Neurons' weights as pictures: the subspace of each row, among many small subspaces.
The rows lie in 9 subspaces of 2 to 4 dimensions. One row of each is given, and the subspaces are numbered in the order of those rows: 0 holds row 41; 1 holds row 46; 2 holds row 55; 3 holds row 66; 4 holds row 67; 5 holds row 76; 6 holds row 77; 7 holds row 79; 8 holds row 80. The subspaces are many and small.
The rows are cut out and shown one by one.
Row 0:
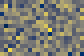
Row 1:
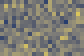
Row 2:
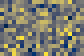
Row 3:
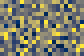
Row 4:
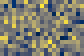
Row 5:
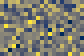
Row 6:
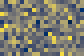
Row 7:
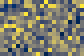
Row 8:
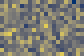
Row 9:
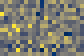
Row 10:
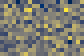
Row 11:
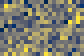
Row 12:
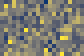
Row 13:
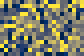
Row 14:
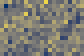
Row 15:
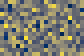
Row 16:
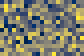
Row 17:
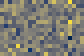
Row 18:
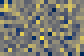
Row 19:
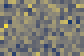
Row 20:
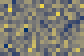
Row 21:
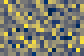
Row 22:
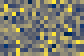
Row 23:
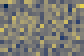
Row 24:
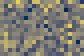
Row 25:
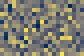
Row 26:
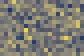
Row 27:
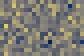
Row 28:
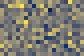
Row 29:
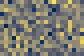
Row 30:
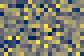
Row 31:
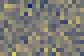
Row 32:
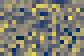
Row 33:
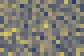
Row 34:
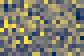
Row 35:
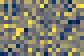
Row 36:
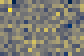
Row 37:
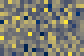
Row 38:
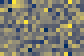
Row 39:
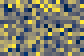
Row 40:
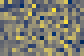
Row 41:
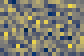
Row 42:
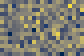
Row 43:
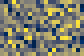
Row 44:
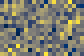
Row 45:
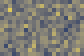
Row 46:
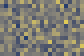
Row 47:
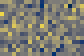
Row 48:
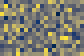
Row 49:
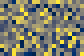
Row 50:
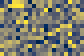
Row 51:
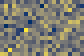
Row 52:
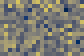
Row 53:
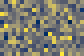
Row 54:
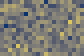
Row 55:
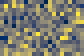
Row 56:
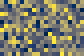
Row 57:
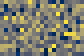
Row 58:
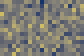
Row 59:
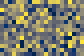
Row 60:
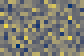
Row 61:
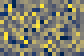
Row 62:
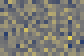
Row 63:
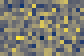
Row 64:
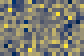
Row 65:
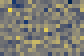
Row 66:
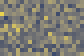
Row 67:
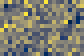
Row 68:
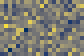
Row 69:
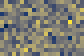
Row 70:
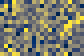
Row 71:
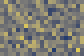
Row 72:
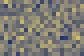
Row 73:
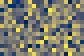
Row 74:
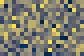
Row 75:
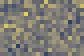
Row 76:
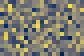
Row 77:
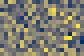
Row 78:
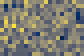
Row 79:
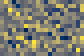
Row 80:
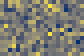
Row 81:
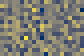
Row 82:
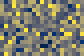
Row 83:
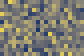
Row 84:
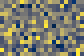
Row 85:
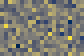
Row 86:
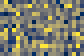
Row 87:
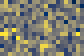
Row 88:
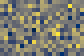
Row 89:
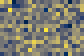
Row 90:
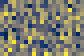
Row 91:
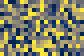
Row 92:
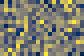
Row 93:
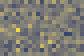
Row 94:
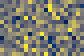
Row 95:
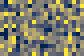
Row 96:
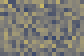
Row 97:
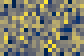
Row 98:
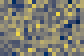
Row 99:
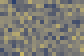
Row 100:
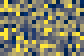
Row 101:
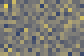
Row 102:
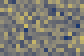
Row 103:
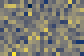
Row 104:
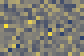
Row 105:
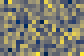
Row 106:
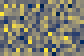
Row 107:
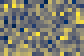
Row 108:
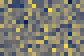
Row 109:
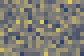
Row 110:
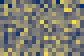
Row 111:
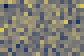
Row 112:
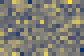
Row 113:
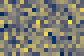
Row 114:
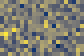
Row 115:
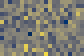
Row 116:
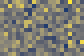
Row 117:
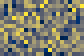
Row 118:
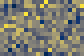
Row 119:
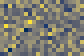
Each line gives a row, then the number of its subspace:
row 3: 1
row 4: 2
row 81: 1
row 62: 0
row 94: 2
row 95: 1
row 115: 2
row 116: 0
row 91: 2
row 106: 3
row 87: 1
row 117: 5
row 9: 3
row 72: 3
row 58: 3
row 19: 3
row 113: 4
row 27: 3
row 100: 1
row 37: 2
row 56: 4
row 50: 7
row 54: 5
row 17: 0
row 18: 6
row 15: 5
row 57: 3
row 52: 8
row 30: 7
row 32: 6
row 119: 0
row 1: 2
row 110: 8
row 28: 7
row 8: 1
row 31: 3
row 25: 5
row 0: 6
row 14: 4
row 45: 6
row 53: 4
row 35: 0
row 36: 7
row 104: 0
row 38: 7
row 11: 4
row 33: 1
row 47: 3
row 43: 7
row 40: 6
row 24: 8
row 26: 6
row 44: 0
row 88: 1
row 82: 3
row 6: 4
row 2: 6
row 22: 3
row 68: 0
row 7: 5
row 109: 8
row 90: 1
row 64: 6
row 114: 1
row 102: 6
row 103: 3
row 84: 1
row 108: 7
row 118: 5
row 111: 3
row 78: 2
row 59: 6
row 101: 6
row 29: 8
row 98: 0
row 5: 0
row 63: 6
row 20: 6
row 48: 3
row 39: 8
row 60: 5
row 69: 4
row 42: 1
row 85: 0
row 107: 2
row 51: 0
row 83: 2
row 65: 7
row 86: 1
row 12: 4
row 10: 8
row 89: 7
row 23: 3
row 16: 2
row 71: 7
